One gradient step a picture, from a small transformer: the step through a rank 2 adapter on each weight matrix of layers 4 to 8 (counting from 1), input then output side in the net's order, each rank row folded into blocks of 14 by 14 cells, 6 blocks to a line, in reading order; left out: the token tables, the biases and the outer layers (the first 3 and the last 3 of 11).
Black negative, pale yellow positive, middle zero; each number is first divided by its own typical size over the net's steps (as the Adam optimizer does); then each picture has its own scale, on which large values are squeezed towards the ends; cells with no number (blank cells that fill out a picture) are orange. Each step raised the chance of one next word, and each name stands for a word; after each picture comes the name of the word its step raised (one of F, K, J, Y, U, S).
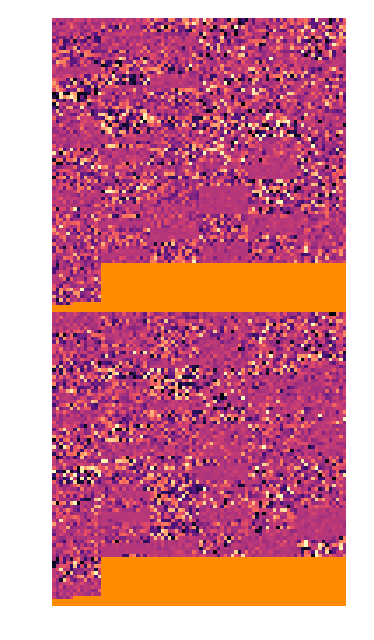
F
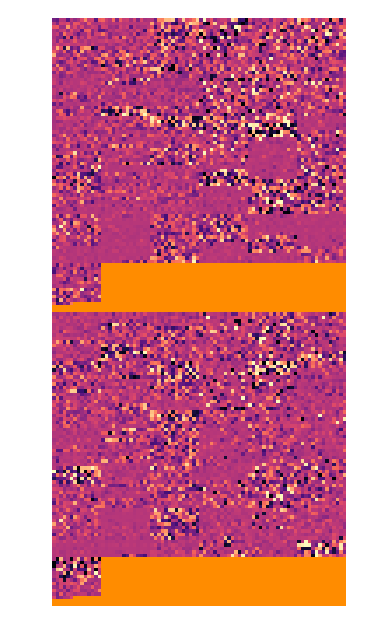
F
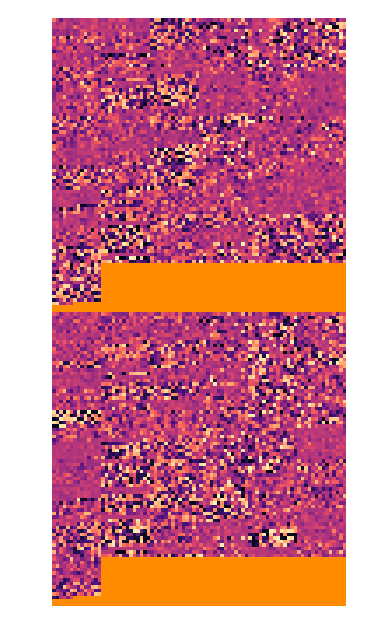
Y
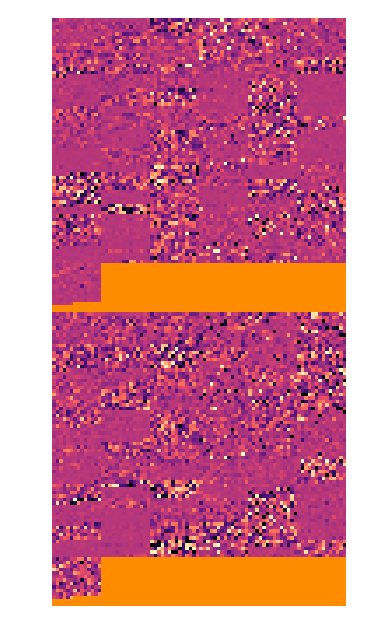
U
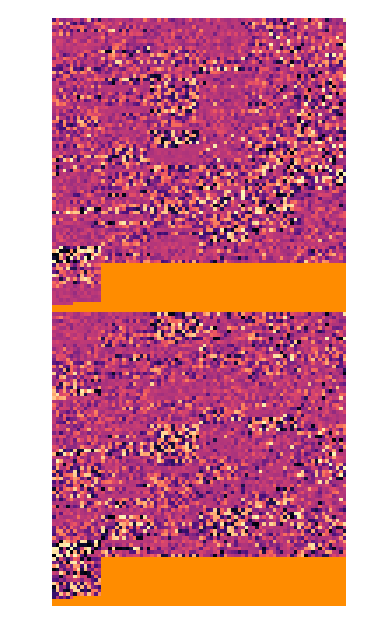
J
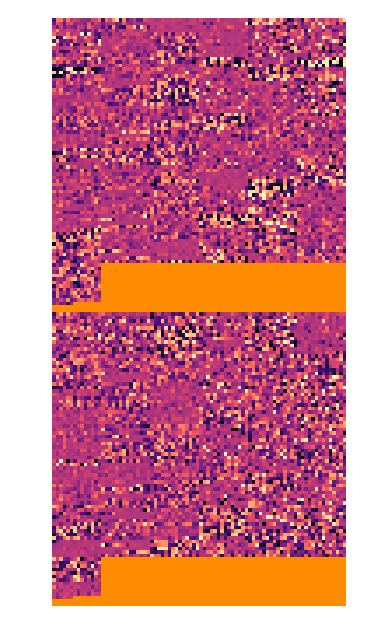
J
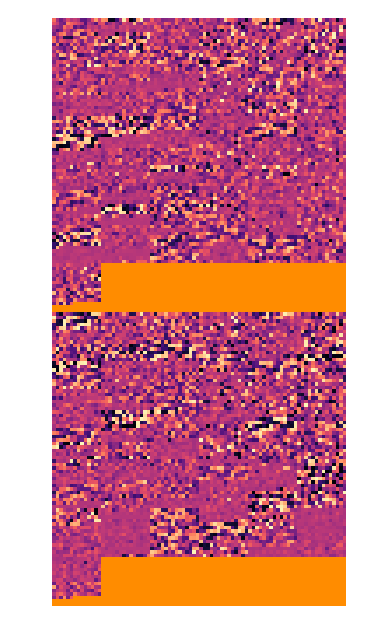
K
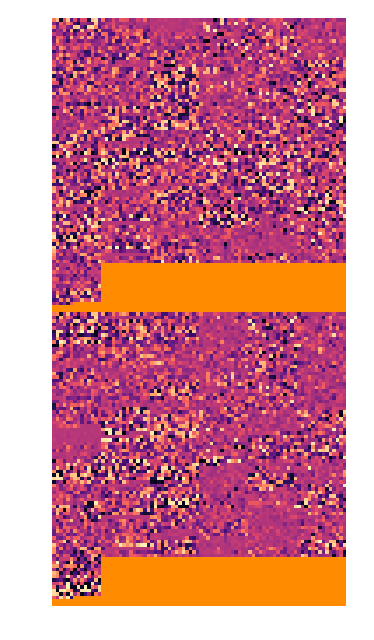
J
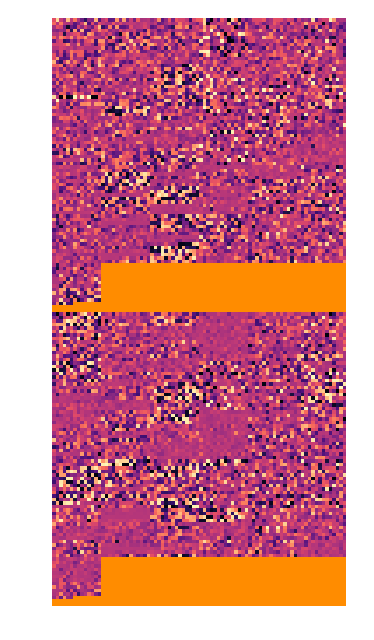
K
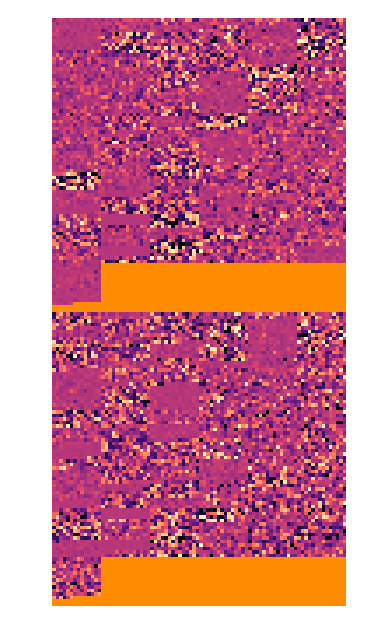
K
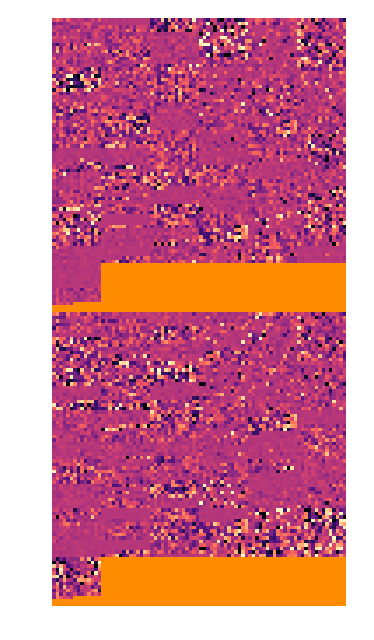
F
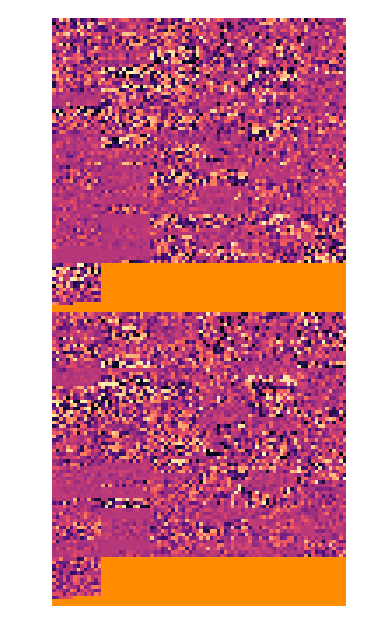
Y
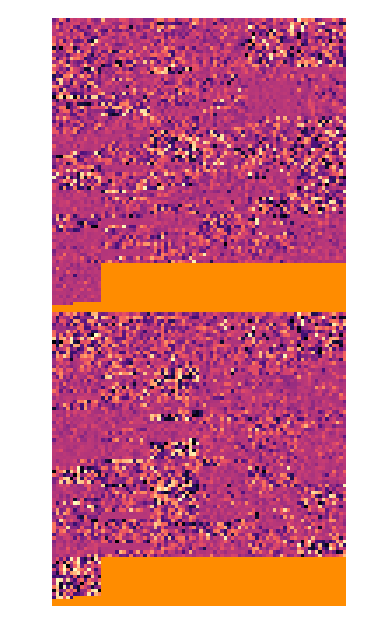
F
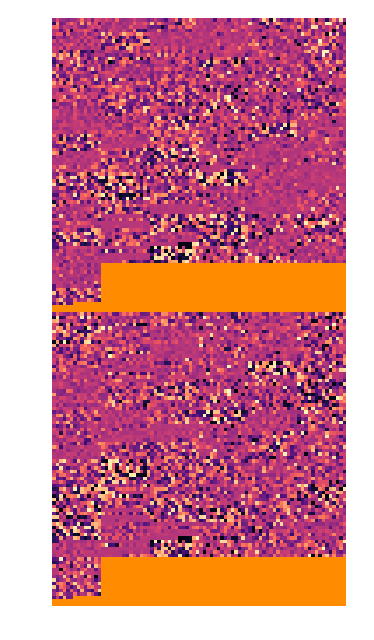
K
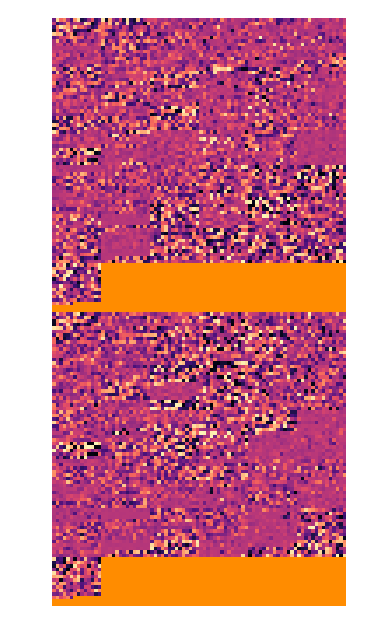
Y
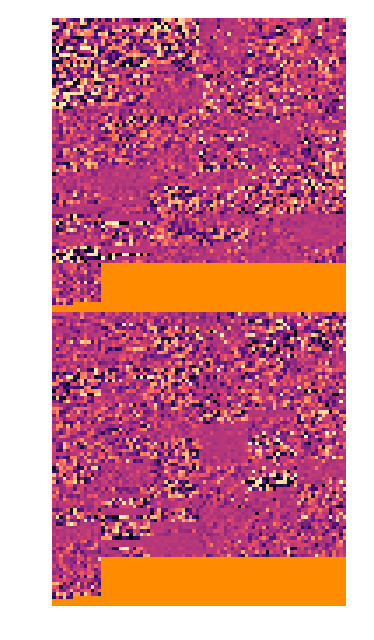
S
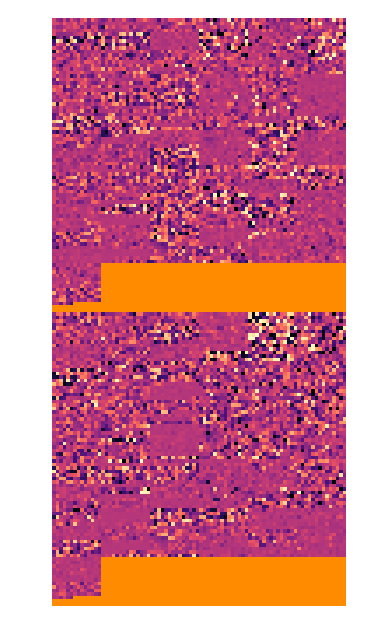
K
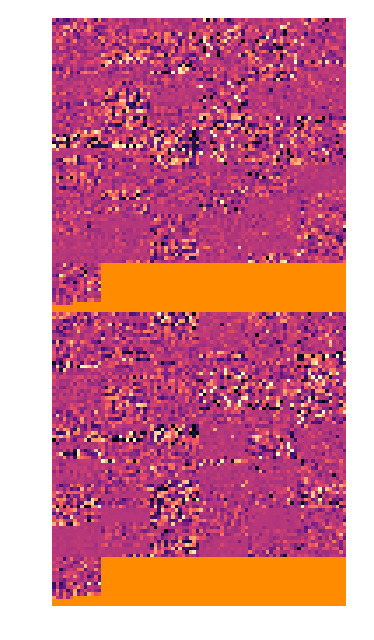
U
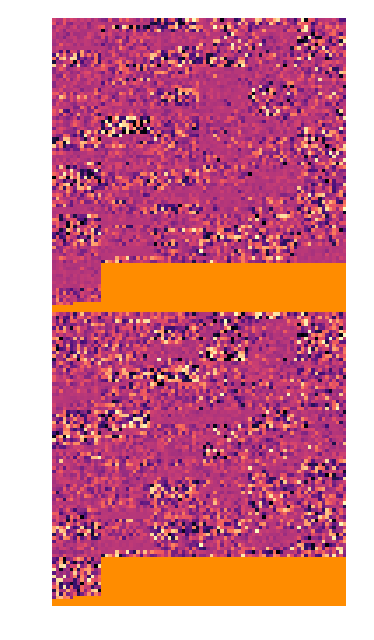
F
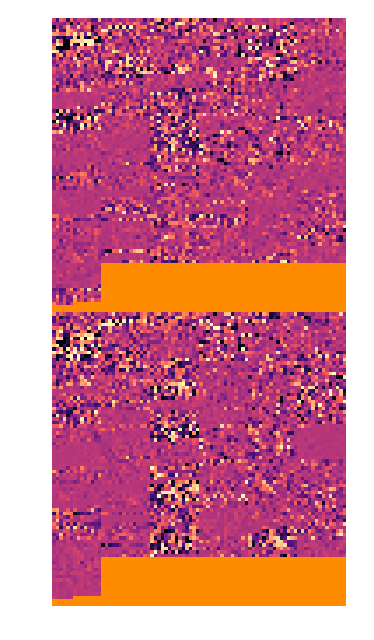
U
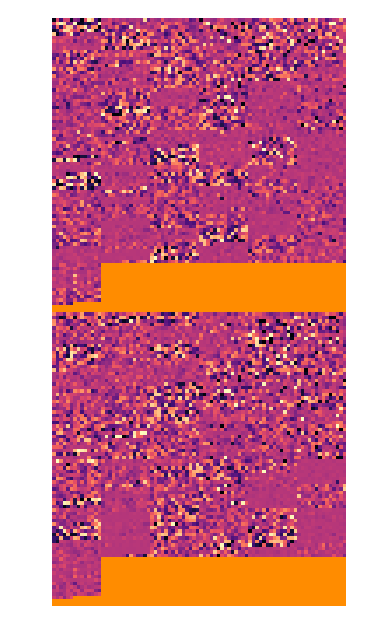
K
